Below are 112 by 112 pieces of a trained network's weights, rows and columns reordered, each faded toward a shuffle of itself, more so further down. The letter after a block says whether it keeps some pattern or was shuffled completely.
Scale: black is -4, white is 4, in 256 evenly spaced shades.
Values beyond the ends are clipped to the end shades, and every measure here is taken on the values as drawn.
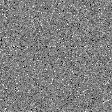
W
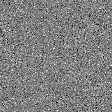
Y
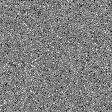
Y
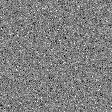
Y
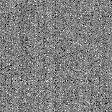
W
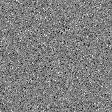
Y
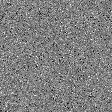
Y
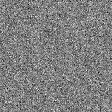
W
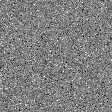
Y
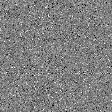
W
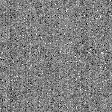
W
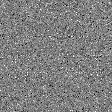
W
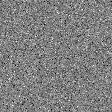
Y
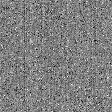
W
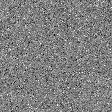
Y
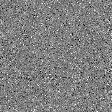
W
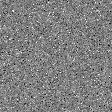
Y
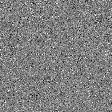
W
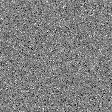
Y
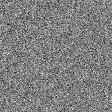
Y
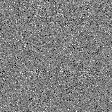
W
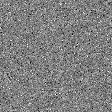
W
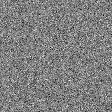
Y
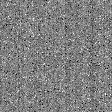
W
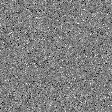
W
